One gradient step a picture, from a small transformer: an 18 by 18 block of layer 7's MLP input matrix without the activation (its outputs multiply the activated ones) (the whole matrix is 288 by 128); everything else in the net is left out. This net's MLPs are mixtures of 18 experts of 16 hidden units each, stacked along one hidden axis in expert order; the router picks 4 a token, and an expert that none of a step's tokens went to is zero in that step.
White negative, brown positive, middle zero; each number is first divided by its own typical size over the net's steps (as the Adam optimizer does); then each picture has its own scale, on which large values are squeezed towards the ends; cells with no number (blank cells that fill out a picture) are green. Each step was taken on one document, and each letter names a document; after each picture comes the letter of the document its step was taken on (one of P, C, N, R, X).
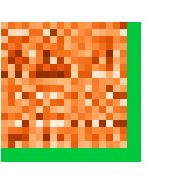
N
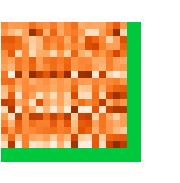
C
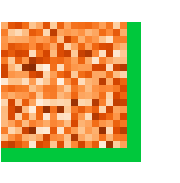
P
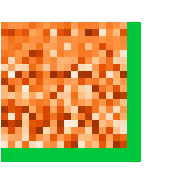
P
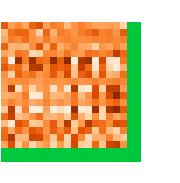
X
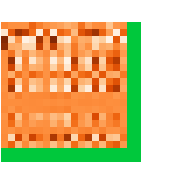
X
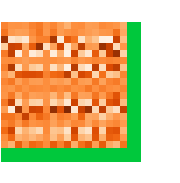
X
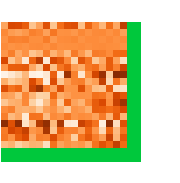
N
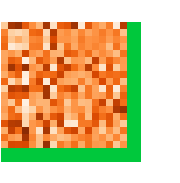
N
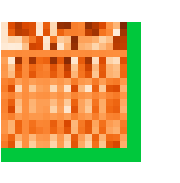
X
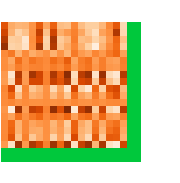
X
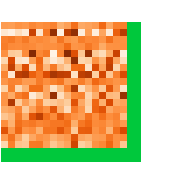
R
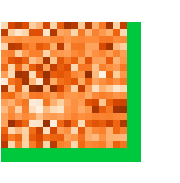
N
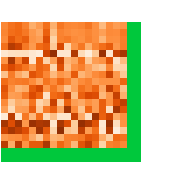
P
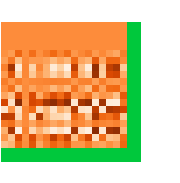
C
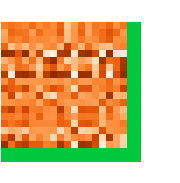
R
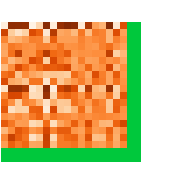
N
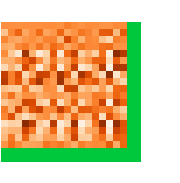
P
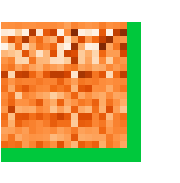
R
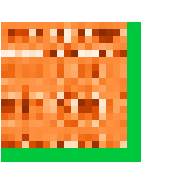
R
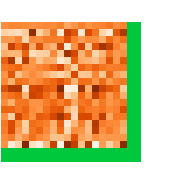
R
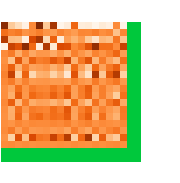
X
